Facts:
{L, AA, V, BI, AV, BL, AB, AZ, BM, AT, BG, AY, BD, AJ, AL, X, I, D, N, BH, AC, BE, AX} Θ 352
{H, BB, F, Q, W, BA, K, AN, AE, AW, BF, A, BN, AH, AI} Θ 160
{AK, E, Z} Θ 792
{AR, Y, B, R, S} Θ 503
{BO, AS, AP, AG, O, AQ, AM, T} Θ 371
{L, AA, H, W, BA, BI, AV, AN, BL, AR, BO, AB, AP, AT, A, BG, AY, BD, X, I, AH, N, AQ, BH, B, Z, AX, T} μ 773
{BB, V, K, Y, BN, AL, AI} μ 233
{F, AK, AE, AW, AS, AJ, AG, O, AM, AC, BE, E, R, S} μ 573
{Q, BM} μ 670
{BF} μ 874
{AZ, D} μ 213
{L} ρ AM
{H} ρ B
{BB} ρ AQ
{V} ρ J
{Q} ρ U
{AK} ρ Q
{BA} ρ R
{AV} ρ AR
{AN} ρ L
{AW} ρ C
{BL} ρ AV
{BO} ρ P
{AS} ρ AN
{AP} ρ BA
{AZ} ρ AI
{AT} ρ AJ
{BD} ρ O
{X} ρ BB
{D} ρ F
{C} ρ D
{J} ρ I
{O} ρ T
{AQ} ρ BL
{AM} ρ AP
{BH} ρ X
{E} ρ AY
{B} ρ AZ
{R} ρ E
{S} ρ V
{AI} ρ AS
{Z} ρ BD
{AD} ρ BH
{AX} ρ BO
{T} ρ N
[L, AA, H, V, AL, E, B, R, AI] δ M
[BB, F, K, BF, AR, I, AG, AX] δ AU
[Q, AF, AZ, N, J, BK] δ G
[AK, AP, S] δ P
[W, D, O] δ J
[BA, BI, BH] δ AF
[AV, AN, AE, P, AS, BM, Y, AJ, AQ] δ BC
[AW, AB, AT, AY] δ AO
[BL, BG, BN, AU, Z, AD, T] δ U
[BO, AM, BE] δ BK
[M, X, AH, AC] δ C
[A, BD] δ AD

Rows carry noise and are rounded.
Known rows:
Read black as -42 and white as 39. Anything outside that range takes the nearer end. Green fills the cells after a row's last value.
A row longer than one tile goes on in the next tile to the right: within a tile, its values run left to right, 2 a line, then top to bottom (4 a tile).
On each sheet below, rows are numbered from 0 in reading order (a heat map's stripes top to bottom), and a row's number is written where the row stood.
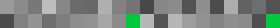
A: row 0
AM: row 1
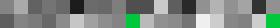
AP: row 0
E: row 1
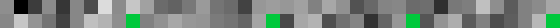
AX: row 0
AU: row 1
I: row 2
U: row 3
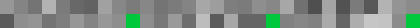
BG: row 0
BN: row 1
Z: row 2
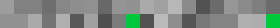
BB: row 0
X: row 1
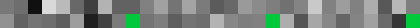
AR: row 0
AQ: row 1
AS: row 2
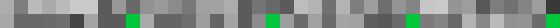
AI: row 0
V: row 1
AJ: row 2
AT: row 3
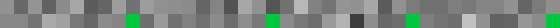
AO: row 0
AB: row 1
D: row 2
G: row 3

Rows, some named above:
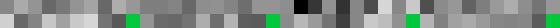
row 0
S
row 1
Y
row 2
AX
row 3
BE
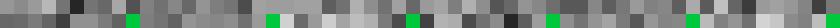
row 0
AN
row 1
BC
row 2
AW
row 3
I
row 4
Q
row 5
R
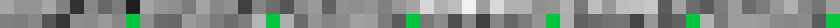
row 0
L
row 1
C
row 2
AE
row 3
B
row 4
AI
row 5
BE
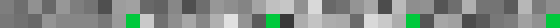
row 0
BC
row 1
AK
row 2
AD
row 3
T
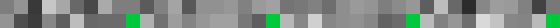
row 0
AV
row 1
AE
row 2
AG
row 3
R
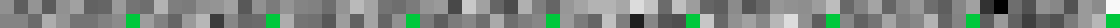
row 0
AO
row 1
D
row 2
AL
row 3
BL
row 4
AZ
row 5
AK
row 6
BM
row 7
P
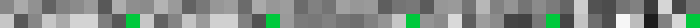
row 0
S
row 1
S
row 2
M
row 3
F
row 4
AY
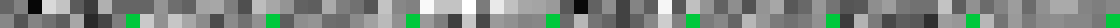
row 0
AR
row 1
BF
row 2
BD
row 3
H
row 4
BO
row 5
AO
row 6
N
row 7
AC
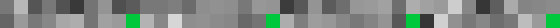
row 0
BA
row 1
AG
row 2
O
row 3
BH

